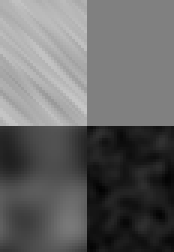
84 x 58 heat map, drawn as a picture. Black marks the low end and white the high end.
It is made of 2 by 2 panels. Panel 1,1: high, slanting down to the right, faint in contrast. Panel 1,2: middling, flat. Panel 2,1: low, smooth. Panel 2,2: very low, blotchy, faint in contrast.
